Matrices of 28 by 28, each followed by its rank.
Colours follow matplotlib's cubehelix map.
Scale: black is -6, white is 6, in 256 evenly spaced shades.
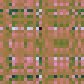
two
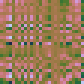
two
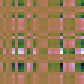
one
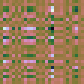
two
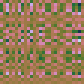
two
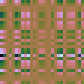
one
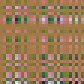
one
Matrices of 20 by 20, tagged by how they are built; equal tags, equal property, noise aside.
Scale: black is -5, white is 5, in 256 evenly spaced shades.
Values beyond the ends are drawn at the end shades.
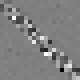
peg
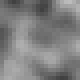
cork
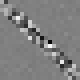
peg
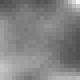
cork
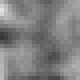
cork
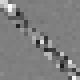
peg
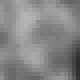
cork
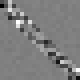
peg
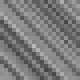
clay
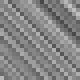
clay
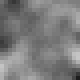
cork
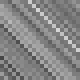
clay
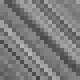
clay
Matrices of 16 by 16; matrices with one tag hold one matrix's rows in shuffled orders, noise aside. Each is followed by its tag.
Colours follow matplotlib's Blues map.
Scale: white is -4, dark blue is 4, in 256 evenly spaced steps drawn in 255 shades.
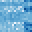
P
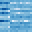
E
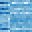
E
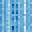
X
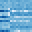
E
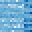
P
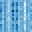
X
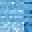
P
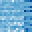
P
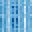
X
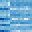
E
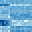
E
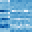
E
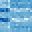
E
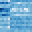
E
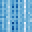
X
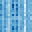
X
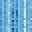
X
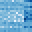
P
